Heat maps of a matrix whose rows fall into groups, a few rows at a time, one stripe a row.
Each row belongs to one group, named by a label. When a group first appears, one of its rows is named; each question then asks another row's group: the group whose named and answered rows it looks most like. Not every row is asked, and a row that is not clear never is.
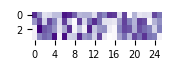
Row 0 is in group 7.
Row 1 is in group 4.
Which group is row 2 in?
4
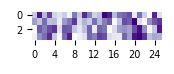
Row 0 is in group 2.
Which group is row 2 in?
4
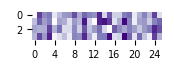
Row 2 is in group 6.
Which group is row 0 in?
2
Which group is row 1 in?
2
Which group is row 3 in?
2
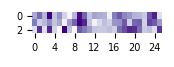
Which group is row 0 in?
6
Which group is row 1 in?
6
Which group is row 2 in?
4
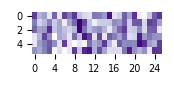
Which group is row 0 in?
7
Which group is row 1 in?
6
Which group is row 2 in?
6
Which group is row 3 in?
2
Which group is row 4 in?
4
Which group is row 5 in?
2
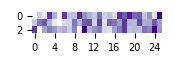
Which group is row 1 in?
2
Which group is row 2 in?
6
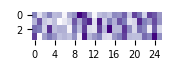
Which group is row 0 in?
6
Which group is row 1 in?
2
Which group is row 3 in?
6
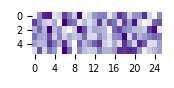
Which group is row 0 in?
4
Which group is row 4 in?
4
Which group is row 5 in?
4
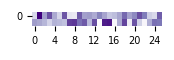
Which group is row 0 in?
4
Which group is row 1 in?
7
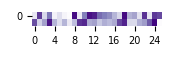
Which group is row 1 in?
6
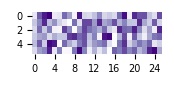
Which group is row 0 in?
4
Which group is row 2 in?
4
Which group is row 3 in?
7
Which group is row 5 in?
6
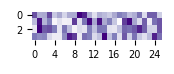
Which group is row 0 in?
6
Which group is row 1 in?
2
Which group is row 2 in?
4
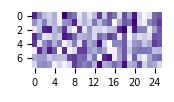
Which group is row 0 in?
7
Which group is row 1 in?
7
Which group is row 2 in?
4
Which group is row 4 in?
6
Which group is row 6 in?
7
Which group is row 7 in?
2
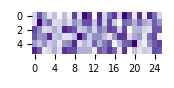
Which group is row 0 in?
2
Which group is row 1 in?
2
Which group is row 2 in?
7
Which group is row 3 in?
6
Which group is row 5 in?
7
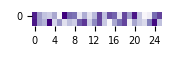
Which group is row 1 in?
6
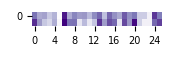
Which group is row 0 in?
7
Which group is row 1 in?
7
